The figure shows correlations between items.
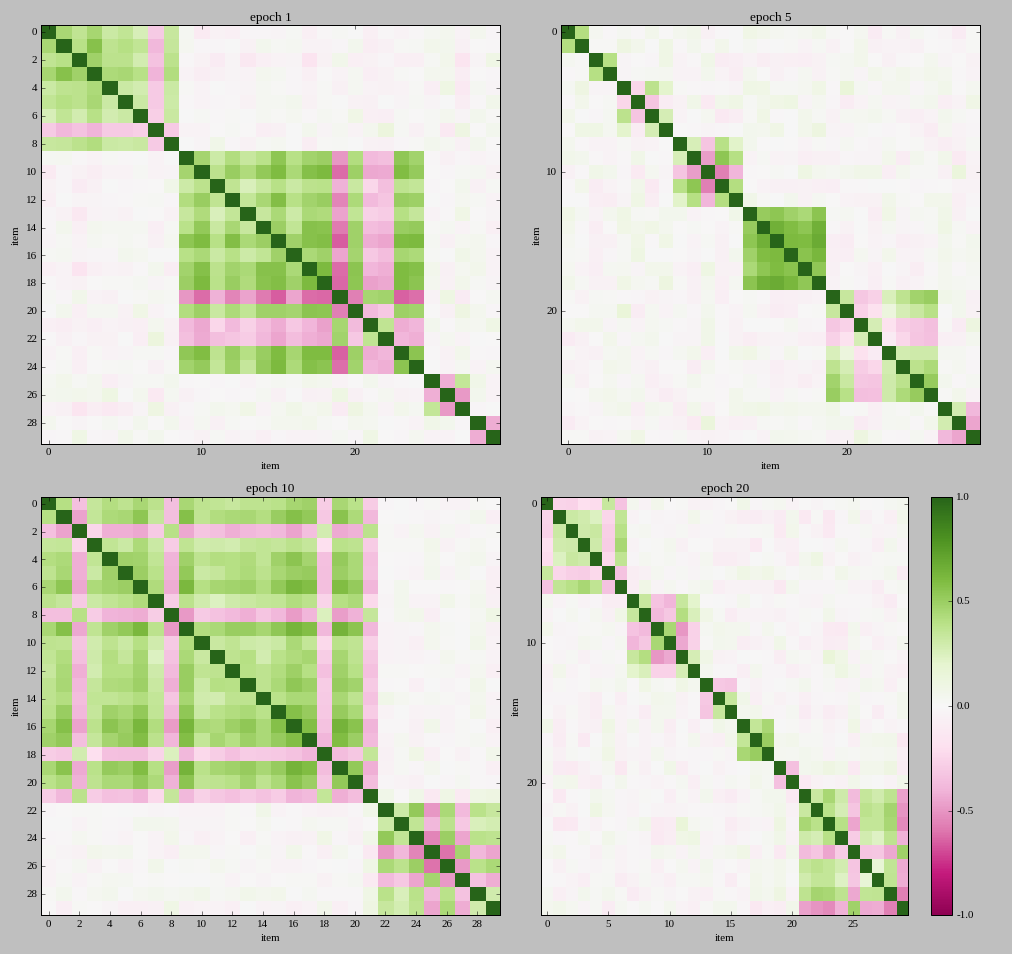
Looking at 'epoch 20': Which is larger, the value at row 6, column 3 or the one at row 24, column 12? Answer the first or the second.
the first
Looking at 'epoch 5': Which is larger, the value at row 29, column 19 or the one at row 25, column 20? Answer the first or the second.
the second
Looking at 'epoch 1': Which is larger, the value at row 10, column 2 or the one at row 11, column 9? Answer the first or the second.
the second
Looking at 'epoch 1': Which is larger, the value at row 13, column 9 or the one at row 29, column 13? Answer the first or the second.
the first
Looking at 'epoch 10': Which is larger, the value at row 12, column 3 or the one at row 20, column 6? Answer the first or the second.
the second
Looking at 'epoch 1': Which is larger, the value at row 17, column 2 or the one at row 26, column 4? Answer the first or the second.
the second
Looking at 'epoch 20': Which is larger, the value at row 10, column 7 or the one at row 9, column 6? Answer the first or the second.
the second
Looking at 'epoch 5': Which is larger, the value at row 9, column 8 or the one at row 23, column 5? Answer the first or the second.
the first
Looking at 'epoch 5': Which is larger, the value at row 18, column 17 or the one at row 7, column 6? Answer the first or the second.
the first
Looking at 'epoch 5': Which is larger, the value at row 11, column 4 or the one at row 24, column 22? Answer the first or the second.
the first
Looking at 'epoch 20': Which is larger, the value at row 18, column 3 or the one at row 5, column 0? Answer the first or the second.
the second
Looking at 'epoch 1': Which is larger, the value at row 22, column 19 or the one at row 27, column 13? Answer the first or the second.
the first
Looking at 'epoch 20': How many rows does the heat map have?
30
